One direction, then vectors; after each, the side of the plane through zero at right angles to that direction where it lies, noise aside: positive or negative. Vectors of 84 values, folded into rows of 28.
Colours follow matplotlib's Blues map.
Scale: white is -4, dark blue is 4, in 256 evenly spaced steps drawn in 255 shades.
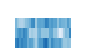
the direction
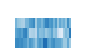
positive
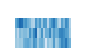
negative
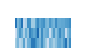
negative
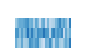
negative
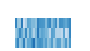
positive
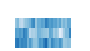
positive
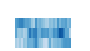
negative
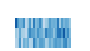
negative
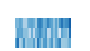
positive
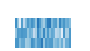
positive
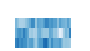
positive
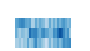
negative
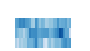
negative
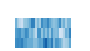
positive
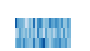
positive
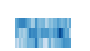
negative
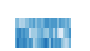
positive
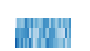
positive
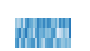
positive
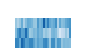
positive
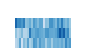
negative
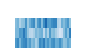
positive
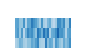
negative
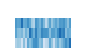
negative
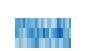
negative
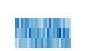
negative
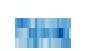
negative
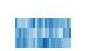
positive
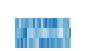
positive
